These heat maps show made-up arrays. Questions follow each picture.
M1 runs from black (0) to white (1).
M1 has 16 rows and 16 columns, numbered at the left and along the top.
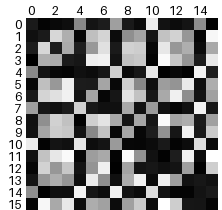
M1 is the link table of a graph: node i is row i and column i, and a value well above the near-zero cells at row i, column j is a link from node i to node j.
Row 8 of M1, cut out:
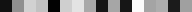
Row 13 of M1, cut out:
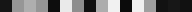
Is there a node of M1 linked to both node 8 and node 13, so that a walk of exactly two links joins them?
yes
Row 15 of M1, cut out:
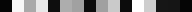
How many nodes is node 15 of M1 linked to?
9
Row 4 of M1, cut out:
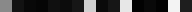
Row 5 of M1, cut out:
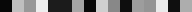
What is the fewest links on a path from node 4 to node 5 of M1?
3
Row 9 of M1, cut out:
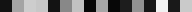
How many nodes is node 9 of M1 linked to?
9
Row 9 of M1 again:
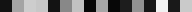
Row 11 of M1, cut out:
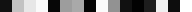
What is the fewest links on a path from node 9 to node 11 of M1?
1
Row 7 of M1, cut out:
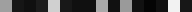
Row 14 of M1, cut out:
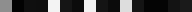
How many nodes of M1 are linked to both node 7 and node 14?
3
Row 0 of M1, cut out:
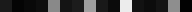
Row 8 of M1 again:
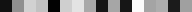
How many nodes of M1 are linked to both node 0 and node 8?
1
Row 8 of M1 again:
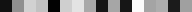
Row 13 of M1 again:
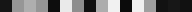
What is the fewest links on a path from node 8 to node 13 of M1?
1
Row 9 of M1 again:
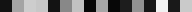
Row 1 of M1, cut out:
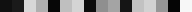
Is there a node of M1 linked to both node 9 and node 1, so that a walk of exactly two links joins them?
yes
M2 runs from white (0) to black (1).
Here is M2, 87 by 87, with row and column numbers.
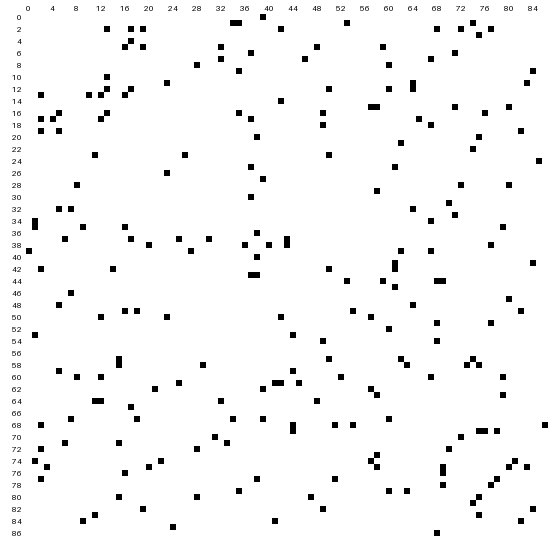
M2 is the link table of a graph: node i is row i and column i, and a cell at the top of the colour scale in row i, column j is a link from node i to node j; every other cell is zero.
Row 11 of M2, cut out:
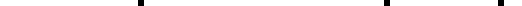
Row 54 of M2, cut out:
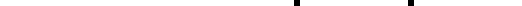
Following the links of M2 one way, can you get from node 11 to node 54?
yes
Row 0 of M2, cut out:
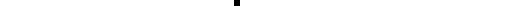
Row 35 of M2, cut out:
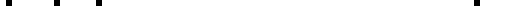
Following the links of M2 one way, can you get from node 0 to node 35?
yes
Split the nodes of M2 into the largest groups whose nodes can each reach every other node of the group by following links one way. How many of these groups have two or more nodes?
2
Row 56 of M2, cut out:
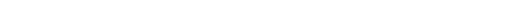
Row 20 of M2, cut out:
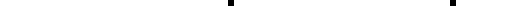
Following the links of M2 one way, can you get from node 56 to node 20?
no
